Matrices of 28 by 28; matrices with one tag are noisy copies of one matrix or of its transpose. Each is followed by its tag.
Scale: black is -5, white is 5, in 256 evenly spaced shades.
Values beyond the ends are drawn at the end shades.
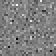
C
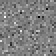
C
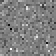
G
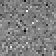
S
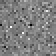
S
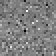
S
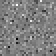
C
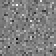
C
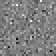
C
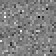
C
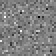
C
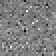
S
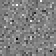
C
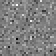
C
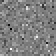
G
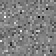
C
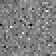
S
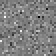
C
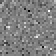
G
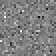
C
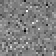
S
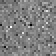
S
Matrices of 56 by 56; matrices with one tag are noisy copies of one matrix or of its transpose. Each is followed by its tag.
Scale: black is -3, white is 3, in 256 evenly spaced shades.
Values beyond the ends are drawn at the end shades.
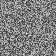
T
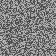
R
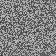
T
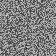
R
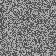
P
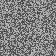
T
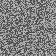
R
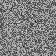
P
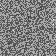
R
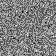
R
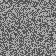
P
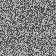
R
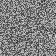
R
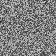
T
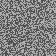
R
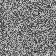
P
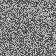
P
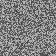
T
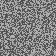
T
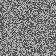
P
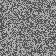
P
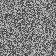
T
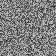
R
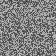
P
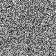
R
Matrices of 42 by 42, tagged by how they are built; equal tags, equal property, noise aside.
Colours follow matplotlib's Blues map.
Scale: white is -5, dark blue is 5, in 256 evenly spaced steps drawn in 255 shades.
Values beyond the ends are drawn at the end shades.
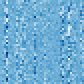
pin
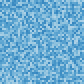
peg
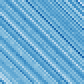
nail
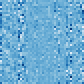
pin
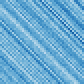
nail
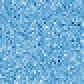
peg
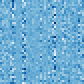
pin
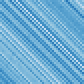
nail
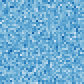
peg
